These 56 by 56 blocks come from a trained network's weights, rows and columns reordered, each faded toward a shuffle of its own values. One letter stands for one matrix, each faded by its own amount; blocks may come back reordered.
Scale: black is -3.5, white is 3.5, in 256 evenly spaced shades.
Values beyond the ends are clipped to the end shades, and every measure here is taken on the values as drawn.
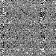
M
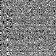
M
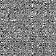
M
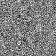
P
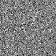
P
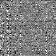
M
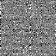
M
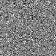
P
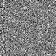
P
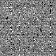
M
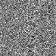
P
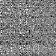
M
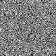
P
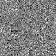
P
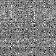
M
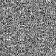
P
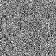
P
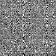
M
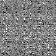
M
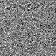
P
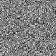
P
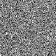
P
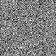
P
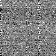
M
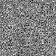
P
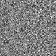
P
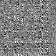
M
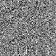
P
